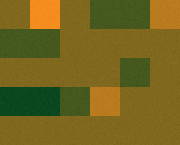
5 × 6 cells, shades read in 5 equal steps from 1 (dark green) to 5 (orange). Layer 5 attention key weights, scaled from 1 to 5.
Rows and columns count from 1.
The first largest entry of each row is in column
2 3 1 4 1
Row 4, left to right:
1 1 2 4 3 3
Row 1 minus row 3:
0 2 0 -1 0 1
